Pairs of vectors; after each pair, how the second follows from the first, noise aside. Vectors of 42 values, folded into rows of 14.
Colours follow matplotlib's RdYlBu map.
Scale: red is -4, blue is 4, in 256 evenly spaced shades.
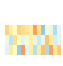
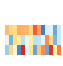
scaled up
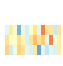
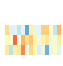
reversed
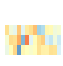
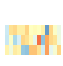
reversed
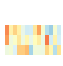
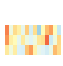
sign-scrambled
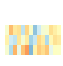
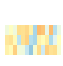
reversed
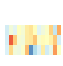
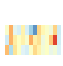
reversed
